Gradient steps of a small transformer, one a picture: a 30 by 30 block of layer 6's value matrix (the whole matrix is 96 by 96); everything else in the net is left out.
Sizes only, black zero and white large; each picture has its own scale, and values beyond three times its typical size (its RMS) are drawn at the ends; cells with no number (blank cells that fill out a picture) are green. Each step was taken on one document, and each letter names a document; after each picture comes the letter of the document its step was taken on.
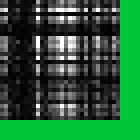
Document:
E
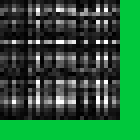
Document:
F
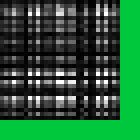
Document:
F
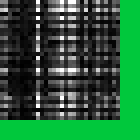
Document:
E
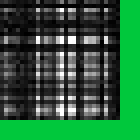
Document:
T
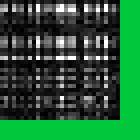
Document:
F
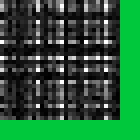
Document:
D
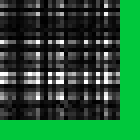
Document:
D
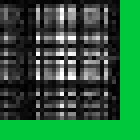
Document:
T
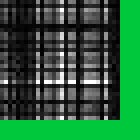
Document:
T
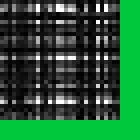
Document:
F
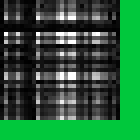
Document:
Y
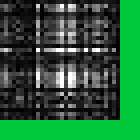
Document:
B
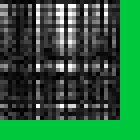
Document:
B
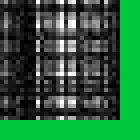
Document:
B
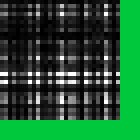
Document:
D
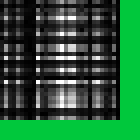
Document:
Y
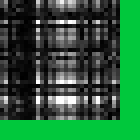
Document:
E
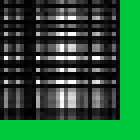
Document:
Y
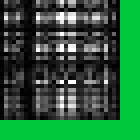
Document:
Y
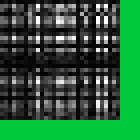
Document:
F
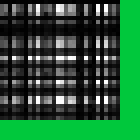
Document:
F
